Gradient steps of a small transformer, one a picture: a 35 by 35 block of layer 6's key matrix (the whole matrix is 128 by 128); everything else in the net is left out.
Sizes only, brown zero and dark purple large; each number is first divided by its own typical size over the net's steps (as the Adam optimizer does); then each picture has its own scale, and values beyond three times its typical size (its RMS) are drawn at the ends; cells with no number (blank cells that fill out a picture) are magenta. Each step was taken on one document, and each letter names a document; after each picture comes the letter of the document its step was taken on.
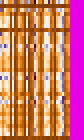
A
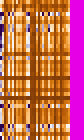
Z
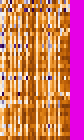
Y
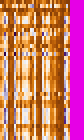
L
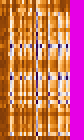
A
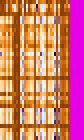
L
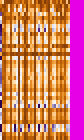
Y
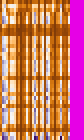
L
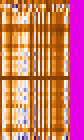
L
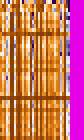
Y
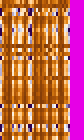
Z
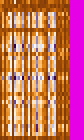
A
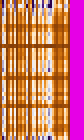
L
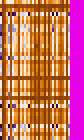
Z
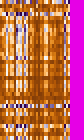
Z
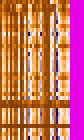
L
